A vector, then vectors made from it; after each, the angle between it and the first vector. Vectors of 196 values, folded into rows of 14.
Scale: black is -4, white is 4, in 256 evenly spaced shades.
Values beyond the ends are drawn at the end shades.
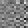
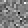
partly aligned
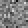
orthogonal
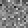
partly opposed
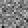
partly aligned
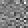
nearly parallel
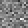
partly aligned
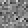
partly aligned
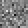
orthogonal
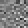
nearly opposite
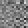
nearly parallel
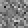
partly aligned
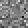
partly aligned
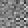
nearly opposite
